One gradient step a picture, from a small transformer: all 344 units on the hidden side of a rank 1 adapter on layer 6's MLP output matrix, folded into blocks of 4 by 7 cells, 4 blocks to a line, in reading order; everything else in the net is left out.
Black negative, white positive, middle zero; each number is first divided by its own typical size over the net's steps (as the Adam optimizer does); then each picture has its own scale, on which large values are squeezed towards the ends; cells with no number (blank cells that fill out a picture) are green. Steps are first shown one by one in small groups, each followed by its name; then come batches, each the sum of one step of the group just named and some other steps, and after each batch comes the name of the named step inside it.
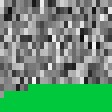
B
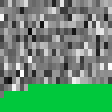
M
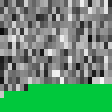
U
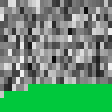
M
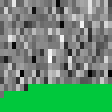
U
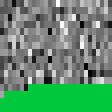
U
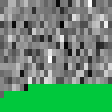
M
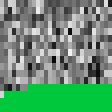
B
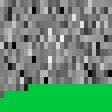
B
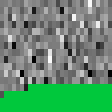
M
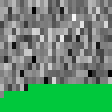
B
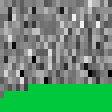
B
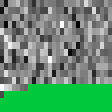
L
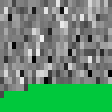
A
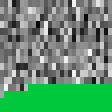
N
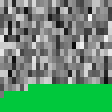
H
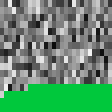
N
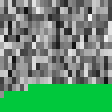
H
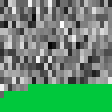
L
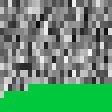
N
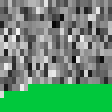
H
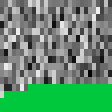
A
